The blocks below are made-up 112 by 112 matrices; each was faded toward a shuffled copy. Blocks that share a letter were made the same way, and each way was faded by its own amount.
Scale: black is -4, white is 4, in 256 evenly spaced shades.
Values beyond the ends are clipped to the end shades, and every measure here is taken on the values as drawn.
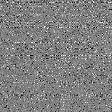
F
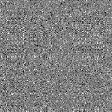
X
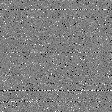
F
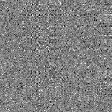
X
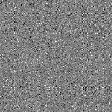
X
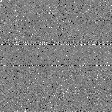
F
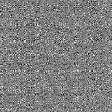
X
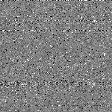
F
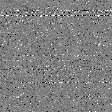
F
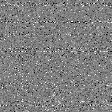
F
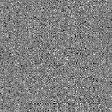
X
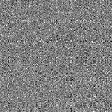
X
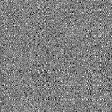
X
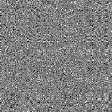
X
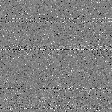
F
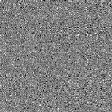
X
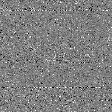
F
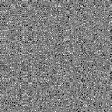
X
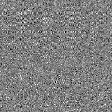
X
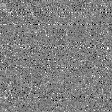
F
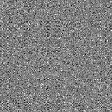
X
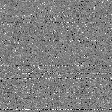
F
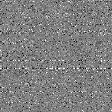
F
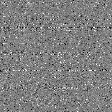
F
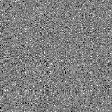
X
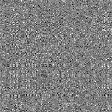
X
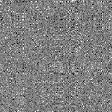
X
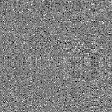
X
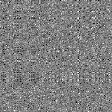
X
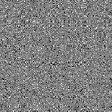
X
